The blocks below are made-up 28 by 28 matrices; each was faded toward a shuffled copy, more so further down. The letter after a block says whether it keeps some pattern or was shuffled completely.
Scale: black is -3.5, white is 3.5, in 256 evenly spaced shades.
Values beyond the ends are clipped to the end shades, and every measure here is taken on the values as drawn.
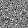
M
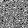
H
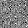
M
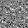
M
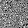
H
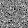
H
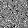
H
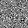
H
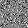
H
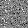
H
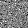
H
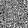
M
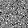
H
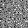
M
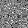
M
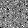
M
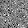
M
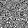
M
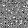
H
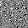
M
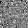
M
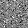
H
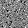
H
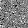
H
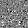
M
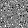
H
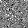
M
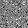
H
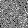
H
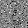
M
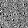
M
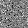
H
